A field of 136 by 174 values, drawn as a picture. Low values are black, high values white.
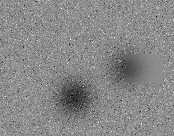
Dips: two. Odd rows or columns: none. Slope: none. Calmest part: middle right. Stripes: none. Odd patch: calmer, in the middle right.
